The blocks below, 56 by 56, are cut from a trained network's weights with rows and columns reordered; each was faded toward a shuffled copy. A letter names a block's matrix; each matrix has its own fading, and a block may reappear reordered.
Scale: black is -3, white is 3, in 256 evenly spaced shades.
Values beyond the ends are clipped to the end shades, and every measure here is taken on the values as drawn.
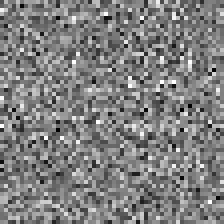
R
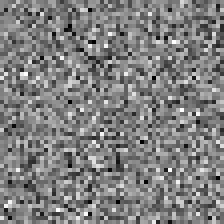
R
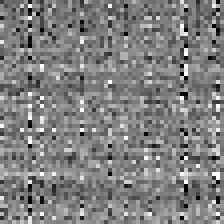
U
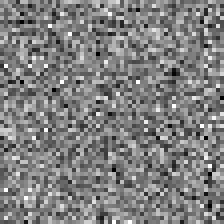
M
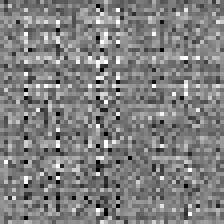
U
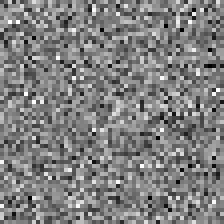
R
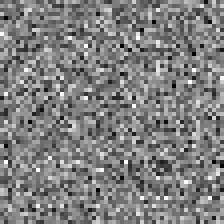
R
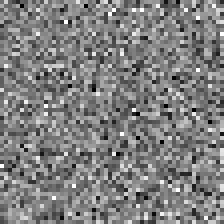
R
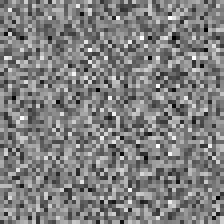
M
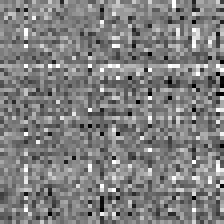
U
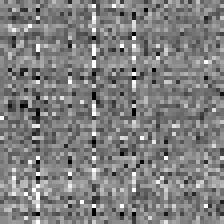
U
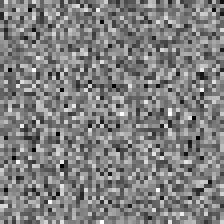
M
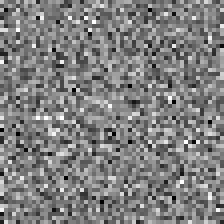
R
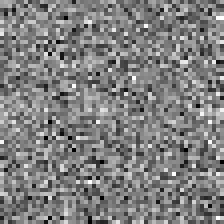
M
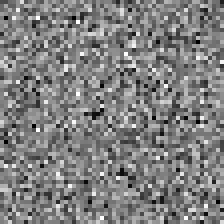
R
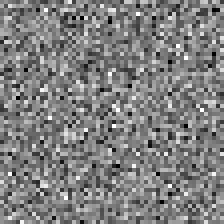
R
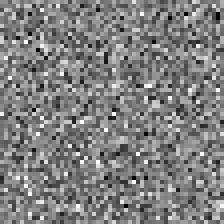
R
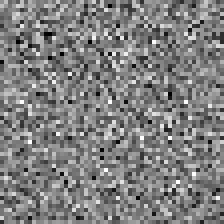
R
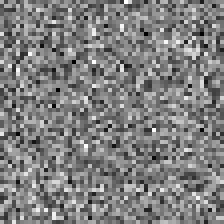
M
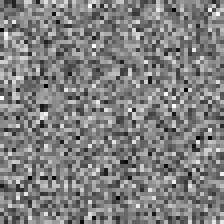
M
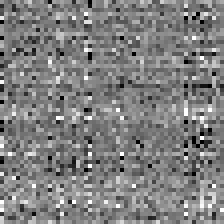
U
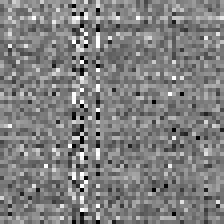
U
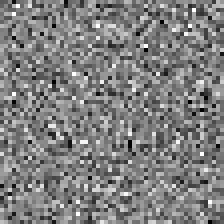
R
